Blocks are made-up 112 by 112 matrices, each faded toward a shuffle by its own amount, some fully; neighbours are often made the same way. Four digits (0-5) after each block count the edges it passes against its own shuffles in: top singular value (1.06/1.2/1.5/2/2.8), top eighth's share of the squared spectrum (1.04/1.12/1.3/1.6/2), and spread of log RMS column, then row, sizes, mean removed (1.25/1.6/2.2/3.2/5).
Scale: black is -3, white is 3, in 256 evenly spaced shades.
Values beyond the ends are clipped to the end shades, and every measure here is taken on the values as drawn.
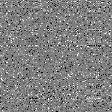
4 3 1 2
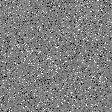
0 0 0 0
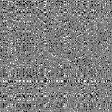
5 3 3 3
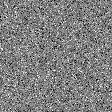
2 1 0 0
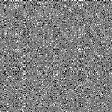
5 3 2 2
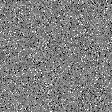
3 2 0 0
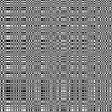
5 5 5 5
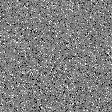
2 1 0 0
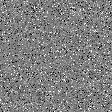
2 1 0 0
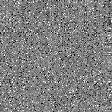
4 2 1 1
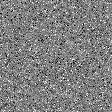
1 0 0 0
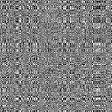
5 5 4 4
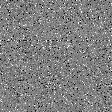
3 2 0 1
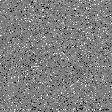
3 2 0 1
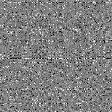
4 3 1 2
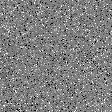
0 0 0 0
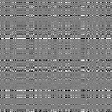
5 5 3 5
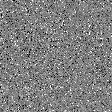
2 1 0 1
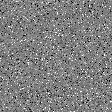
0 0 0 0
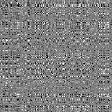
5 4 3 4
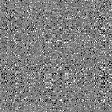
4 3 2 3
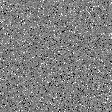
2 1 0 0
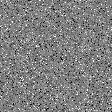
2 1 0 0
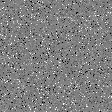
0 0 0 0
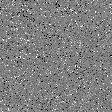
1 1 0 0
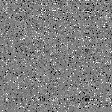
3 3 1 2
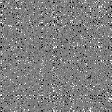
4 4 3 3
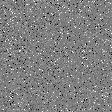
2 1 1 0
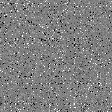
3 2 1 2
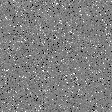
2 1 0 0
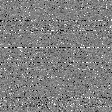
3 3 0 3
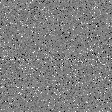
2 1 0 1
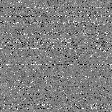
2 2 0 3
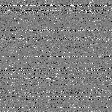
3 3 0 4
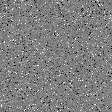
2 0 0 0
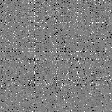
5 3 2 2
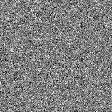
3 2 0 0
